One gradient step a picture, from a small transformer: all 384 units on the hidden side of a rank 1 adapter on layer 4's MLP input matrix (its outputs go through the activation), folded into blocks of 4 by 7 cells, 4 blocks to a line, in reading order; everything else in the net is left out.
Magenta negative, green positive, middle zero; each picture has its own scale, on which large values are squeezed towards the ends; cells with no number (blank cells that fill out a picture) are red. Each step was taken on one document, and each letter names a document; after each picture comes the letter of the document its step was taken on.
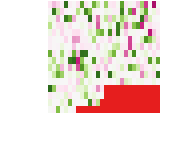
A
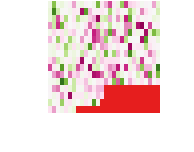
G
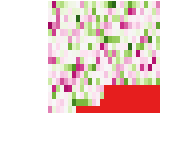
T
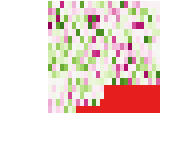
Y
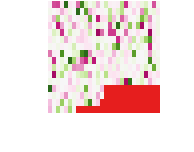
A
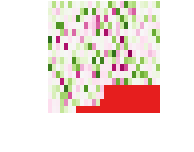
G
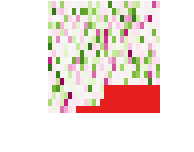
G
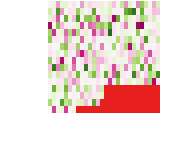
Y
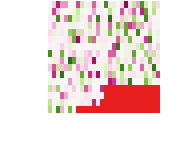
A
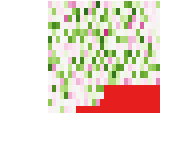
G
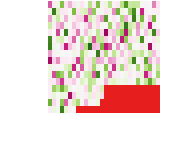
G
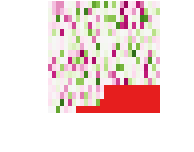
A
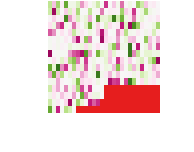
A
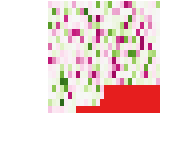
G
